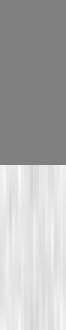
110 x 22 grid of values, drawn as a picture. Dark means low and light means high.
It is made of 2 by 1 panels. Panel 1,1: middling, flat. Panel 2,1: very high, streaked downward, faint in contrast.
